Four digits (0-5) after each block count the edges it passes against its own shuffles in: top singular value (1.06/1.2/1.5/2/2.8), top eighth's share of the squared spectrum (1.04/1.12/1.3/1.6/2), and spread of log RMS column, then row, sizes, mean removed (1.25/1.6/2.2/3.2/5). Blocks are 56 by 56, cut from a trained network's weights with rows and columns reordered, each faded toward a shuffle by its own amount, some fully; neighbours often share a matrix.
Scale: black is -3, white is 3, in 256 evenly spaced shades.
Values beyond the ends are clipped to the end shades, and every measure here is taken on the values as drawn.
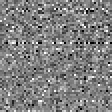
4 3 1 2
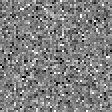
1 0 0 0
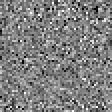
2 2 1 2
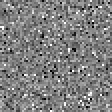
1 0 0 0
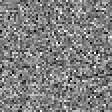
0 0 0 0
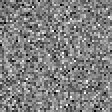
0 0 0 0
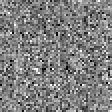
2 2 0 2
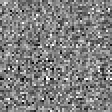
2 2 0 2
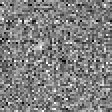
2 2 0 2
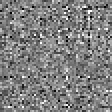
3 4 2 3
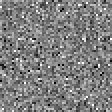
1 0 0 0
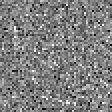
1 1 0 1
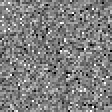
0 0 0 0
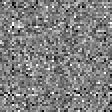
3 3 1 2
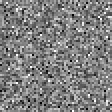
0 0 0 0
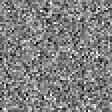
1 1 0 1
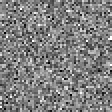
0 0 0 0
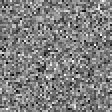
0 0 0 0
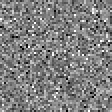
1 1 0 1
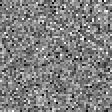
1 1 0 0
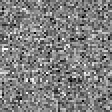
2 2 0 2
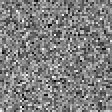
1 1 0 0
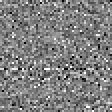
3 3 0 2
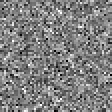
1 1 0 0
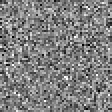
2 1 1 0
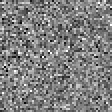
2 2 1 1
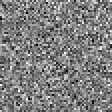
1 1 0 0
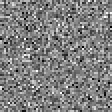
1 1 0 1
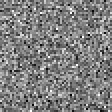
1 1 1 0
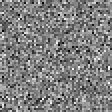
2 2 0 1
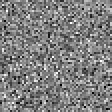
0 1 0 0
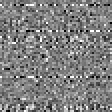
4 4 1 3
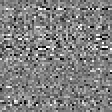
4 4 0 3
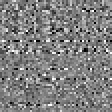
4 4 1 3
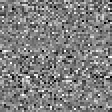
3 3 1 3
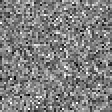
1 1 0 0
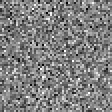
0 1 0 0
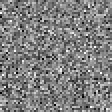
0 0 0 1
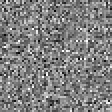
2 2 0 1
